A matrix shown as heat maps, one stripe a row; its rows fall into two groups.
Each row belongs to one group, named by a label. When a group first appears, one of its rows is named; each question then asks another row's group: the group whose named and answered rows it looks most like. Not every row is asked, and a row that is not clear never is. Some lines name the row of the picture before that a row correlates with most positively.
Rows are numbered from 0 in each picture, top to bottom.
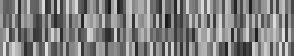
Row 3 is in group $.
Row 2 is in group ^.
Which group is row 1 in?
^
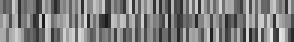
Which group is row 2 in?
$
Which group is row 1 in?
$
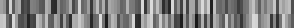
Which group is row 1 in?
$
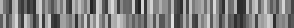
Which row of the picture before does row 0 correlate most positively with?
1
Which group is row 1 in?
$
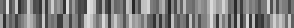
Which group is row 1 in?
^
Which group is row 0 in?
^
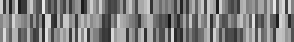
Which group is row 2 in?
$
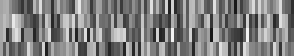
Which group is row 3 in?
^
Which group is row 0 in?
$
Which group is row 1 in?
$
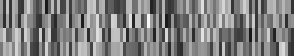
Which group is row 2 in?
$
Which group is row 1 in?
^
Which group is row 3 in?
$
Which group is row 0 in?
^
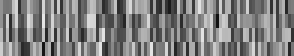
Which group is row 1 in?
^
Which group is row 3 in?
$
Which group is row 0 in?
^
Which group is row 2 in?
^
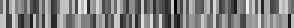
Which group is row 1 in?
$
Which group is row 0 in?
$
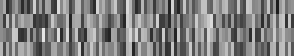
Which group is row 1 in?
^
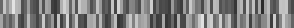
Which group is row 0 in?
$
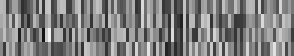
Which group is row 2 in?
$
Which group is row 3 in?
^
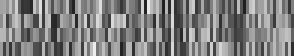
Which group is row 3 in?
^
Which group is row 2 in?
$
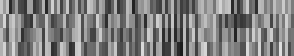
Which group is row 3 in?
$
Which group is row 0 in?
^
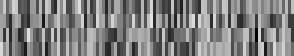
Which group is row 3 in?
^
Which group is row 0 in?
$
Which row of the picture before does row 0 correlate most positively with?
3
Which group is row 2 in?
^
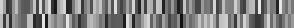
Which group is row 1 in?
^
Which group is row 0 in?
$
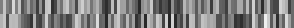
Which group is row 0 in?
$
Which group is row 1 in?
$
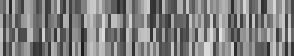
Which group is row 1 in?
^
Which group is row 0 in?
^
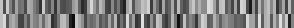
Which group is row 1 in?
$
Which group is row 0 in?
^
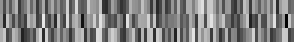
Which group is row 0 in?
^
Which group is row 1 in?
^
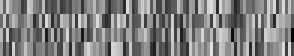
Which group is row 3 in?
^
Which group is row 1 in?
$
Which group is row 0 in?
^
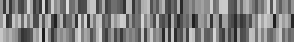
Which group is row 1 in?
$
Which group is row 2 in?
$
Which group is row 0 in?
^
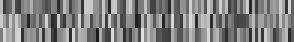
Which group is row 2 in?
$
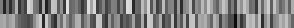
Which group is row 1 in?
$
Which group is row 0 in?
^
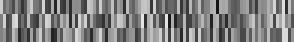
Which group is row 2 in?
$
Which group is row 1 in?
$
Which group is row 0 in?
^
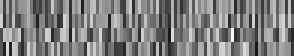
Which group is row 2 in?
$
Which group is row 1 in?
^
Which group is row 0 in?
^
